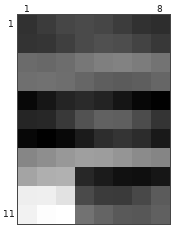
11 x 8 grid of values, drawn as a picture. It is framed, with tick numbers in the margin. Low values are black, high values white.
The ninth with the highest average is the bottom left. The middle left is the ninth with the lowest average. The top left is the calmest part. An odd patch, higher than its surroundings, sits in the bottom left. The halves do not mirror each other.
